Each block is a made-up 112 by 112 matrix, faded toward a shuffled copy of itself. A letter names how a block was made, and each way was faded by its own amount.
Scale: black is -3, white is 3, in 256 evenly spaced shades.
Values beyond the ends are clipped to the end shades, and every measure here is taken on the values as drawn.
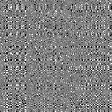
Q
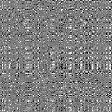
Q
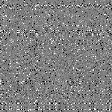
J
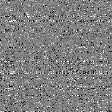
J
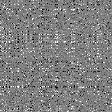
J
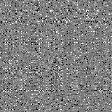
J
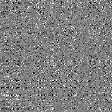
J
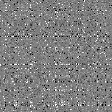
J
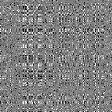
Q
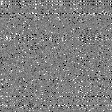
J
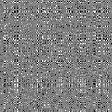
Q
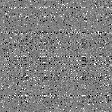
J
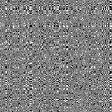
Q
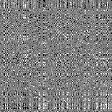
Q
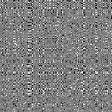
Q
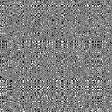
Q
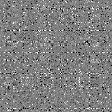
J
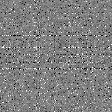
J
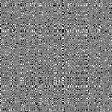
Q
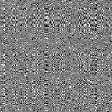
Q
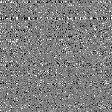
J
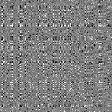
Q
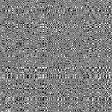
Q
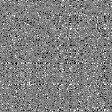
J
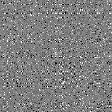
J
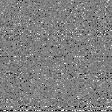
J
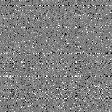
J
